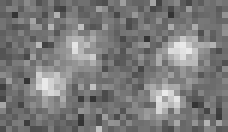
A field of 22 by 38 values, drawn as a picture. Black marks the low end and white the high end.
Overall the values sit about 50% of the way up the scale. Four bumps rise from the field. No single row or column stands out from its neighbours.
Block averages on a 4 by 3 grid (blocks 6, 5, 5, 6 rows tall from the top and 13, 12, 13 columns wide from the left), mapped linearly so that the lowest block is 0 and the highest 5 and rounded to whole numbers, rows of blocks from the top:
000 / 225 / 413 / 002
